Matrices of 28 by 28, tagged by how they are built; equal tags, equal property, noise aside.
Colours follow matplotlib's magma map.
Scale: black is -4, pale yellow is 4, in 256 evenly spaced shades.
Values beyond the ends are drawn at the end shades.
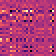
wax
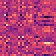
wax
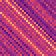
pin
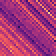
pin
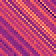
pin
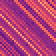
pin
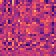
wax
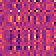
wax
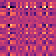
wax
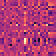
wax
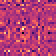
wax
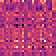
wax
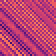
pin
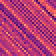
pin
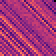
pin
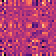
wax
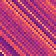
pin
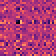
wax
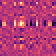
wax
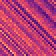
pin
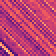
pin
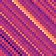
pin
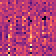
wax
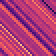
pin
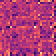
wax
